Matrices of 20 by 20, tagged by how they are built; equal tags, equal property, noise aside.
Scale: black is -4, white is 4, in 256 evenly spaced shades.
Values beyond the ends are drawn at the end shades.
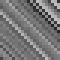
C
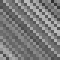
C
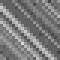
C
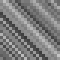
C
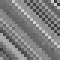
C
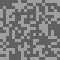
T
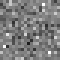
T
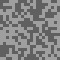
T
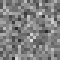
T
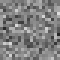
T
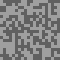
T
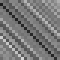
C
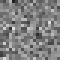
T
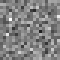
T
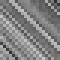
C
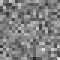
T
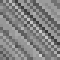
C
